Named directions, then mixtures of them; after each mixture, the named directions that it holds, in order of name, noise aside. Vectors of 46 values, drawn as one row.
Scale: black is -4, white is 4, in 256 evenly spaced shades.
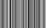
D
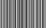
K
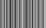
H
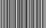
K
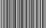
K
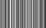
D, H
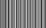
D, K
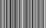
H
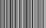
H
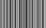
H, K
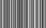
D, K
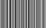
D, K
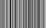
D, H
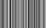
D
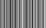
H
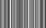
D
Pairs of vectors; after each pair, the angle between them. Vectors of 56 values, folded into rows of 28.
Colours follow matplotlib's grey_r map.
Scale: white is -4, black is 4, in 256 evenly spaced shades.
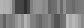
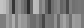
partly aligned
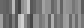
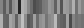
partly aligned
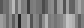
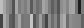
partly opposed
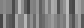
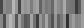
partly opposed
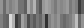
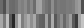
partly opposed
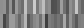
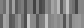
nearly opposite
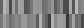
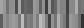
partly aligned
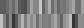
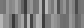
partly aligned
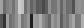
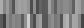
partly aligned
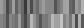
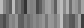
partly aligned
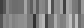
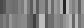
nearly parallel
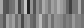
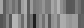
partly aligned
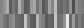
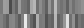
nearly parallel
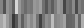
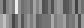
nearly parallel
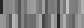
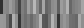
nearly parallel
